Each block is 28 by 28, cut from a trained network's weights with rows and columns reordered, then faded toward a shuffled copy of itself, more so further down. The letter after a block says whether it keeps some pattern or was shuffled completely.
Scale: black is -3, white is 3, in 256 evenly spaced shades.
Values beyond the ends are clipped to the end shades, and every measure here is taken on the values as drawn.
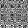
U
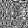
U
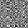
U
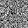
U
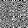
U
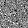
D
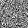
D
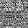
U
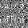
U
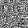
U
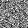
D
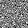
D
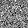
D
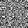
U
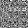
U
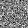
D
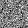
D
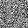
D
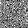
D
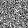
D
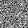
D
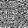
U
